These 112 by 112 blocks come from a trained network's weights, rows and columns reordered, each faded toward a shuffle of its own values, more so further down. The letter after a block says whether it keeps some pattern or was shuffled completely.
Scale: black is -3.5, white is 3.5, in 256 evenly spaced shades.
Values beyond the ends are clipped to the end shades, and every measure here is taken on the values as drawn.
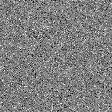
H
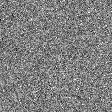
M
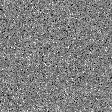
M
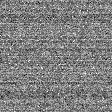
H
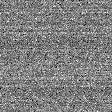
H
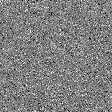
H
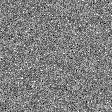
M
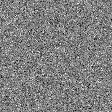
M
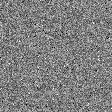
M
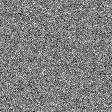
M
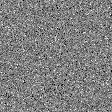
M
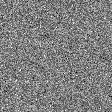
M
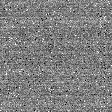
H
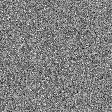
M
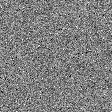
M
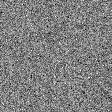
H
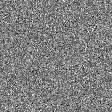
M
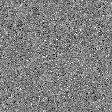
H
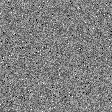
M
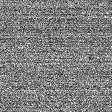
H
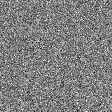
M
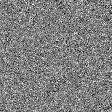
H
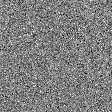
M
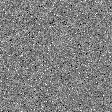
M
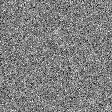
M
